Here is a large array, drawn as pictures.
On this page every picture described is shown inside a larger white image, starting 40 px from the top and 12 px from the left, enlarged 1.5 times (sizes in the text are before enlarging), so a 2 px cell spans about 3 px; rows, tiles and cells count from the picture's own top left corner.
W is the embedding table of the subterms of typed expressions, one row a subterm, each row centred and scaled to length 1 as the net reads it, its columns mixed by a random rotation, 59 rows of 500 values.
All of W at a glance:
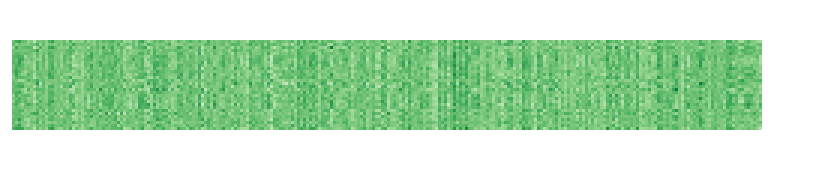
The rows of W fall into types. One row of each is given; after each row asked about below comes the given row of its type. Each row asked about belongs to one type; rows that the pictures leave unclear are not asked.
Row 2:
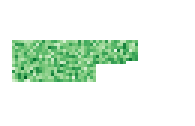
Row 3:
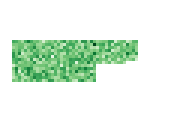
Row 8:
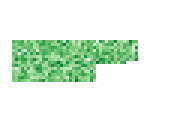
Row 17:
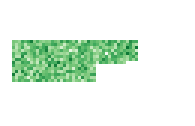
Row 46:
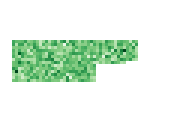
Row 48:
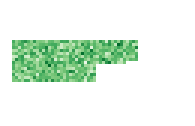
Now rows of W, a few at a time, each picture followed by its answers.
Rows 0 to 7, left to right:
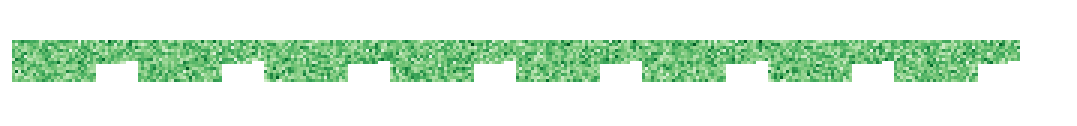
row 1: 3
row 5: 8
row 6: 2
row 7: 48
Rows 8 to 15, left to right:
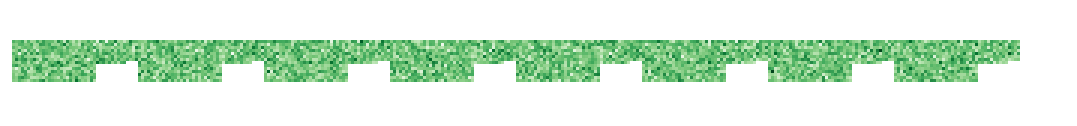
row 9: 17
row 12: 17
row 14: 46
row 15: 3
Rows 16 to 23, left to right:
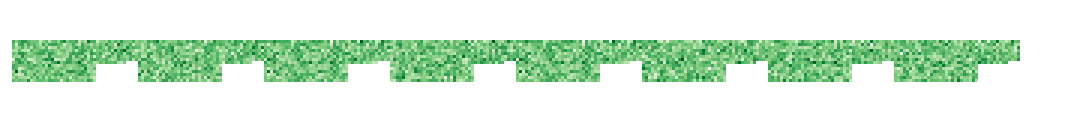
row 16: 46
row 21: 48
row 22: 8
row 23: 8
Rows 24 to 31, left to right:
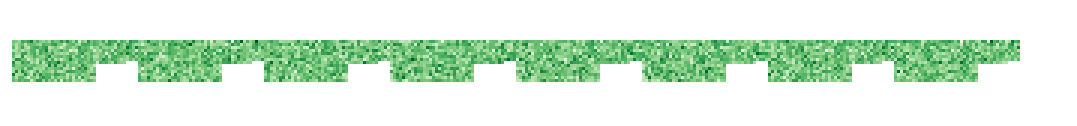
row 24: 17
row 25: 8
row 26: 46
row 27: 2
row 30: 17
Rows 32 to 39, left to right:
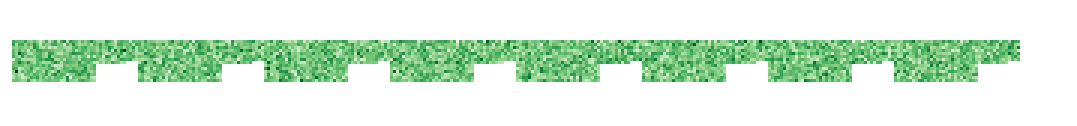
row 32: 46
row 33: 46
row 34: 3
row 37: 8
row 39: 17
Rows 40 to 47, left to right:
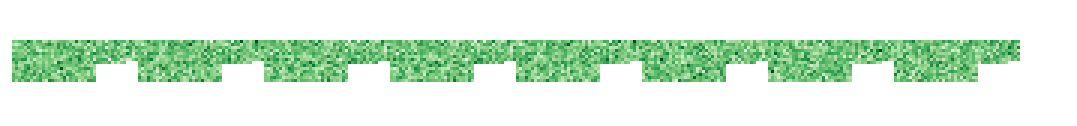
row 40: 3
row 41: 8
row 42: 8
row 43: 8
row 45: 3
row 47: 17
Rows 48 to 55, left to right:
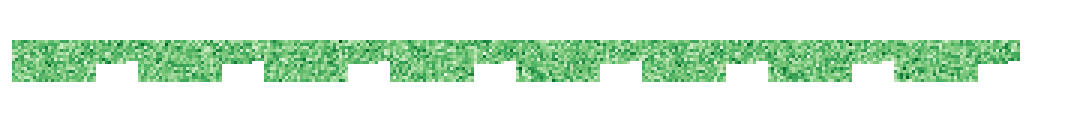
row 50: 46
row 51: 17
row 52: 3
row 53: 48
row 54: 3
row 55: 2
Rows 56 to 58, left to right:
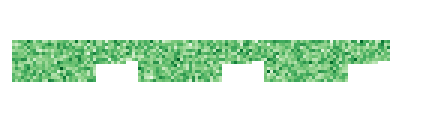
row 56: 3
